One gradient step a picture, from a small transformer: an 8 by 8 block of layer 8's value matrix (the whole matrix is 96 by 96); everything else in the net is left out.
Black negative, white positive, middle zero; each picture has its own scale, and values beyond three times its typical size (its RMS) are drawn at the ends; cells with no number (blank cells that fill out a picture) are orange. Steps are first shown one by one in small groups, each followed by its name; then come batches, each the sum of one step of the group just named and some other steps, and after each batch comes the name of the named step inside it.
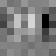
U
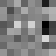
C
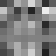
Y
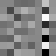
C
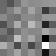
U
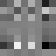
C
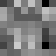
C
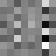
U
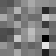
U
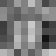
Y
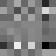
C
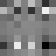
Y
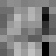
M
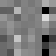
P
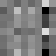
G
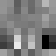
P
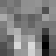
M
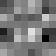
P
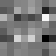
P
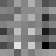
M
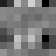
P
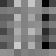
M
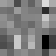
P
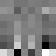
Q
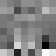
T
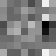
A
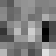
A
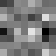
A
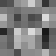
T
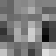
A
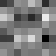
Q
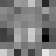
Q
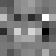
A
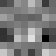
Q
